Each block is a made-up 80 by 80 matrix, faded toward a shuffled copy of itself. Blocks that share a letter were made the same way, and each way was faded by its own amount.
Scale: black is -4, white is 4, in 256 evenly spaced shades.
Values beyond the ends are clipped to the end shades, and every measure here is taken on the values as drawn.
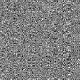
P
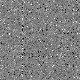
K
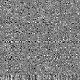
P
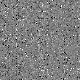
K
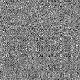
P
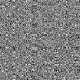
P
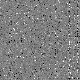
K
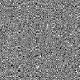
P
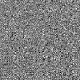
P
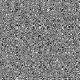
P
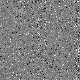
K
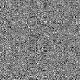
P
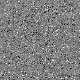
K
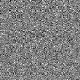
P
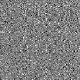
P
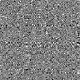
P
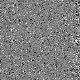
K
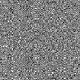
P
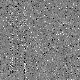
K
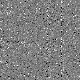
K
